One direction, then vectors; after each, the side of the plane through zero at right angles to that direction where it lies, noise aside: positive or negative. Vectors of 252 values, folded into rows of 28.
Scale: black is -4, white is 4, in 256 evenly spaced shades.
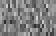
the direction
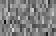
positive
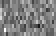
positive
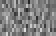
negative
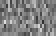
negative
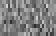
positive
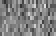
negative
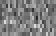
negative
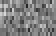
positive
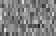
positive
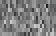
negative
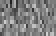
negative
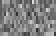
negative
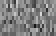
positive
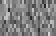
positive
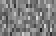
positive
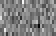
positive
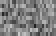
positive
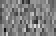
negative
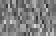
negative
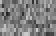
positive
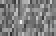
positive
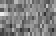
positive
